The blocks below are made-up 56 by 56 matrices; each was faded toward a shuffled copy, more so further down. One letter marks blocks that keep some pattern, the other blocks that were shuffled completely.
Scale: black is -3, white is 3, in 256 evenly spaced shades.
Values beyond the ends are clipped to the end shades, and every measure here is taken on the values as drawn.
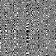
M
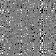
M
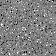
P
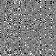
M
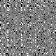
M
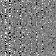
M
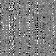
M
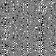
M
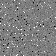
P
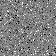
P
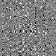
M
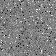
P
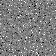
P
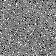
P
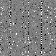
M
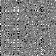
M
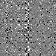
M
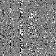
M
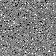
P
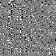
M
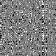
M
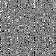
M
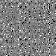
M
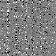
M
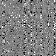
M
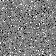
P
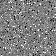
P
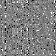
M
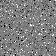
P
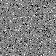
P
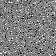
P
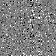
M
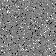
P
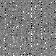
M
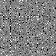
M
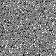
P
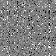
M
